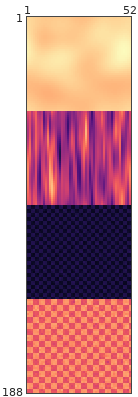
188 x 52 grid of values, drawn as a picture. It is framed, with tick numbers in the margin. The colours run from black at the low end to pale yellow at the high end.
It is made of 4 by 1 panels. Panel 1,1: very high, smooth, faint in contrast. Panel 2,1: middling, streaked downward, strong in contrast. Panel 3,1: very low, checkered, faint in contrast. Panel 4,1: high, checkered.
